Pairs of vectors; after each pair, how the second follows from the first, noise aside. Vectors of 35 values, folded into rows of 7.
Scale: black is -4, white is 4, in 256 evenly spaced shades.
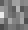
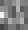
copied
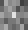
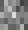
copied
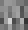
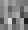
copied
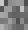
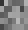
negated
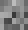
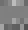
partly zeroed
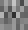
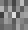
negated
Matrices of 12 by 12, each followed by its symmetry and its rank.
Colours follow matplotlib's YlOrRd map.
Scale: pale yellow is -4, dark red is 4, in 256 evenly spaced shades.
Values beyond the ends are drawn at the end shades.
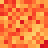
symmetric, full rank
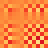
symmetric, rank one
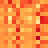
neither, rank two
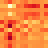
neither, rank two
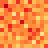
symmetric, full rank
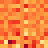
neither, rank two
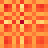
symmetric, rank one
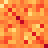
symmetric, full rank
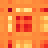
symmetric, rank one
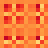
symmetric, rank one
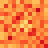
symmetric, full rank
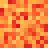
symmetric, full rank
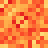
symmetric, full rank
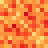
symmetric, full rank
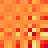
symmetric, rank one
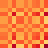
symmetric, rank one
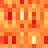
neither, rank two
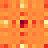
symmetric, rank one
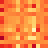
neither, rank two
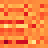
neither, rank two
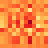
neither, rank two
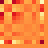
symmetric, rank one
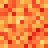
symmetric, full rank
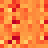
neither, rank two
